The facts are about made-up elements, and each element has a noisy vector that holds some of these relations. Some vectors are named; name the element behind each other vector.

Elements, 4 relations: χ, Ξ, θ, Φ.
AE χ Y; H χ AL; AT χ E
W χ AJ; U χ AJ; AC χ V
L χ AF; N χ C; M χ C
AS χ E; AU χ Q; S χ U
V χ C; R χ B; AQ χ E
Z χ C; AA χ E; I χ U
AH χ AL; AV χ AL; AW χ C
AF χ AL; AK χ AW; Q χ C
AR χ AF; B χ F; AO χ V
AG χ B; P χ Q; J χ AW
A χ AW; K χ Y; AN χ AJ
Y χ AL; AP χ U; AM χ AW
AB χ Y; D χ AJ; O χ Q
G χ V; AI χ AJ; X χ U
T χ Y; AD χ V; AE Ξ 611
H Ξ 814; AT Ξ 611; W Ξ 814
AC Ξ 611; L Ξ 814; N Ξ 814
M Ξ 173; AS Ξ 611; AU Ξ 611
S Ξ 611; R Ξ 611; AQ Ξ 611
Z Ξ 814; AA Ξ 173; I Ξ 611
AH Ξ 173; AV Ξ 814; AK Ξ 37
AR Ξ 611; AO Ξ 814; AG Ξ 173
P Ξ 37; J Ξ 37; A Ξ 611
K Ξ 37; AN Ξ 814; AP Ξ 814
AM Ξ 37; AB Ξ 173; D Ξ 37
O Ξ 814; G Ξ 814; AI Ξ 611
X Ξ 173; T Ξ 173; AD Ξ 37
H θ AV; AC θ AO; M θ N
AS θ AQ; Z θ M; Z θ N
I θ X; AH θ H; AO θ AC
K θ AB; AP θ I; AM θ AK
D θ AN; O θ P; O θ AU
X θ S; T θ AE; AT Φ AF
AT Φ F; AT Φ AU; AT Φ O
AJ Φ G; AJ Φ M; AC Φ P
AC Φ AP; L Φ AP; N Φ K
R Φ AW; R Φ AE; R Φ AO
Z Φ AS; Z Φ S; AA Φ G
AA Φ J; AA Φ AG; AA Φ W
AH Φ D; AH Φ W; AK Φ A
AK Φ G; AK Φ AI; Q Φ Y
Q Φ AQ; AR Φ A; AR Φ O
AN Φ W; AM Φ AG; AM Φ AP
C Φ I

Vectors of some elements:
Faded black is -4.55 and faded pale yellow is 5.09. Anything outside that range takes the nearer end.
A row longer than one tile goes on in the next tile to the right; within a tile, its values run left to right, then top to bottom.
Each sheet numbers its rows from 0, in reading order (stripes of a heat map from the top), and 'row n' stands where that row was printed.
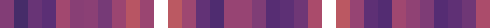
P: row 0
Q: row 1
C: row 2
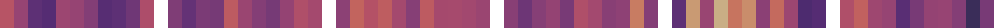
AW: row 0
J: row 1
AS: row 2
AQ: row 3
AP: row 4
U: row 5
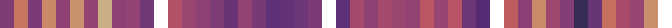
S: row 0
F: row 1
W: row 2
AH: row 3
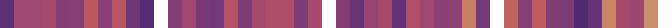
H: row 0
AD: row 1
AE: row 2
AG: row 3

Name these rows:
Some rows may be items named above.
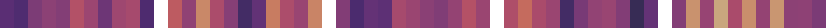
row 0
AN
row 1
T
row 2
AK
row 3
Y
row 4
I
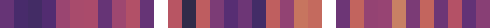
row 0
N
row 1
AB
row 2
O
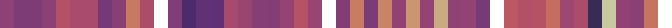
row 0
AC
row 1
AK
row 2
S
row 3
X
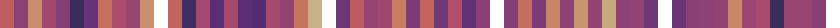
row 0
AH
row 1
M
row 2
O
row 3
S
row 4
Z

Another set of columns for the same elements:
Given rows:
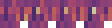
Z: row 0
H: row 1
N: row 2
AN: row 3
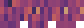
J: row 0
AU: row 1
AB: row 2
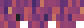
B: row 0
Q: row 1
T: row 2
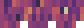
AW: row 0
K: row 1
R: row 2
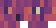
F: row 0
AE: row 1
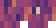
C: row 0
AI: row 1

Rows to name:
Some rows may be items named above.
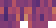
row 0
Z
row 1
AH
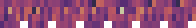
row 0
N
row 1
AU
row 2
X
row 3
AK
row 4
S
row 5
K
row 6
AM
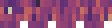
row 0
S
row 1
D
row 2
M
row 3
Z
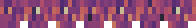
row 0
A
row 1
AV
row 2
AS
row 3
AP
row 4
AS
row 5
P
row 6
AQ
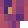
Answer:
E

